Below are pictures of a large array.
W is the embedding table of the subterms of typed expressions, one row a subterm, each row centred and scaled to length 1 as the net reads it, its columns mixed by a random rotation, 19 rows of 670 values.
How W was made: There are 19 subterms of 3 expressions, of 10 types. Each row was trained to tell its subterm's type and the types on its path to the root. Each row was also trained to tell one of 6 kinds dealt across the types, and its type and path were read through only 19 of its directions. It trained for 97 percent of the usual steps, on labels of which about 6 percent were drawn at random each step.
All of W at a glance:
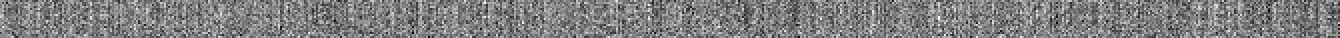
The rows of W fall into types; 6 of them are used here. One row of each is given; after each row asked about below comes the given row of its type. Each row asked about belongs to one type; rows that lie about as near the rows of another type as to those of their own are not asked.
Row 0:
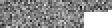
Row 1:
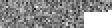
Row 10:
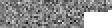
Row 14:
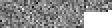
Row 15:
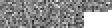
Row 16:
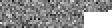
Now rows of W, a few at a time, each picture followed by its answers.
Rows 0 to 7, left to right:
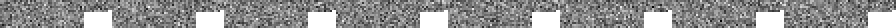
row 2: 14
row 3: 10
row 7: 16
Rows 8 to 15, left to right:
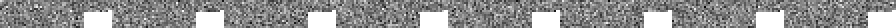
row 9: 14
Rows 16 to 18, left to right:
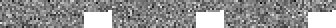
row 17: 0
